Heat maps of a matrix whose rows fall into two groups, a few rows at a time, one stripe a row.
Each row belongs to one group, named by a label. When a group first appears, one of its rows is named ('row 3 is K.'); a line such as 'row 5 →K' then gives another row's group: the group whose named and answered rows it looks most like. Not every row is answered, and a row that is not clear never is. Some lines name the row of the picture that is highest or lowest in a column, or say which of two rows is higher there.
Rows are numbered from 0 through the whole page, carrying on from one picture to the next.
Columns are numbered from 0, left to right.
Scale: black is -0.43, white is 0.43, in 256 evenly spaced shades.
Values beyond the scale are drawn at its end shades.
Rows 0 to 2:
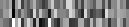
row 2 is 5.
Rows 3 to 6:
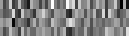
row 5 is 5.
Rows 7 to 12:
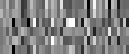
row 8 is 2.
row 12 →5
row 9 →5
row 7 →2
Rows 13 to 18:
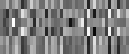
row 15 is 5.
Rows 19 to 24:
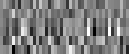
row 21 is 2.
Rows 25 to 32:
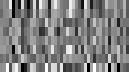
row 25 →5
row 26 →5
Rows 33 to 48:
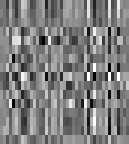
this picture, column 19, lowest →37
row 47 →2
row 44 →5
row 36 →2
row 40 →2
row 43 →2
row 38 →2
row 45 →2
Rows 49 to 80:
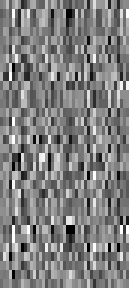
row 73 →5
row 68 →2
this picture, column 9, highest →74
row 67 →5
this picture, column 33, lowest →66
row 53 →2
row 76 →2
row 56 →5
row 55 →2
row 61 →2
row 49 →2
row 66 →5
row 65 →2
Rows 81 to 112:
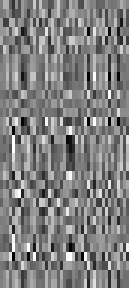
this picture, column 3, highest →109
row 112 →2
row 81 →5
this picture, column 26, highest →83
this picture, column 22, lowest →96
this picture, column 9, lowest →109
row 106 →5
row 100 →5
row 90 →2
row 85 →5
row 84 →2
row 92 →2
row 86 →5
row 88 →2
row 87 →2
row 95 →5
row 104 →5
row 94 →2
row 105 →2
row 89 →2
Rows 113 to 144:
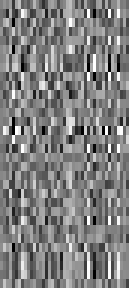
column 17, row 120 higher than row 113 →Yes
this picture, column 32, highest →126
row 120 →2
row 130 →2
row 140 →5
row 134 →5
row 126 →5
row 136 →5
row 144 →5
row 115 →5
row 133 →5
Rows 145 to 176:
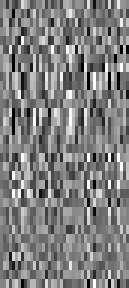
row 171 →5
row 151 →5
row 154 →2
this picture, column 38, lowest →151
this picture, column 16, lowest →157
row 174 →5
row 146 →5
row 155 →5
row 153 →2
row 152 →5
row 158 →5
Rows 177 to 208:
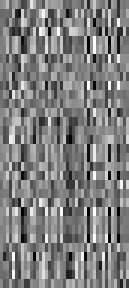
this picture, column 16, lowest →180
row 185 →5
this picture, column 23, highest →180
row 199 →5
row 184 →5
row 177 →2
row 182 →2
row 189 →2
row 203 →2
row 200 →2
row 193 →2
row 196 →2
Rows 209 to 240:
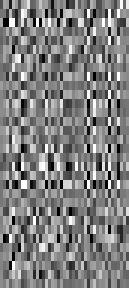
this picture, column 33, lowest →227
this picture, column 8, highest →229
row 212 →2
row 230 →2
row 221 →2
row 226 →5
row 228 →2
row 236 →5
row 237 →5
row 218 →2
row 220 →2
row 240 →2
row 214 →5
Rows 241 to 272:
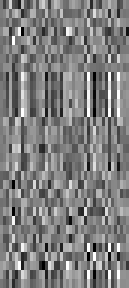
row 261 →5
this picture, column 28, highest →264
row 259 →2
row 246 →2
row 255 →2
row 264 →5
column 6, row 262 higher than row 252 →Yes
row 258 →2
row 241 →5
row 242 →2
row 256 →2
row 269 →2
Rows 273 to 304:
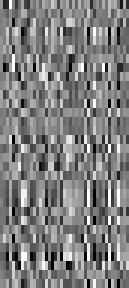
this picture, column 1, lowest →280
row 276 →2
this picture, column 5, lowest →301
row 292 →2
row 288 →5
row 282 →2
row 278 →5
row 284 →2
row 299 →5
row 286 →2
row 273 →5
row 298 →2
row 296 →5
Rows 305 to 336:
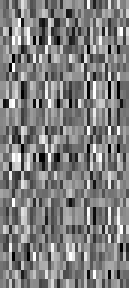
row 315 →2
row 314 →2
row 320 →5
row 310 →2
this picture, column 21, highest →319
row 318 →2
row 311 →5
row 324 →5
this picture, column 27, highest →312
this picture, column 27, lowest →311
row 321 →2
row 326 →5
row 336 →5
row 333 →5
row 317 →2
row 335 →2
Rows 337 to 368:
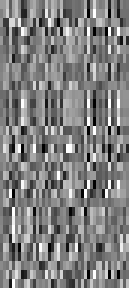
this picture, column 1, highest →353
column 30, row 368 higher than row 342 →Yes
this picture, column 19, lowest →339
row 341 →5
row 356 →5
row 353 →5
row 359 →5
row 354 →2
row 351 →2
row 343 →5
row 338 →2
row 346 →5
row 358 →5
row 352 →5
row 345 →2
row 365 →5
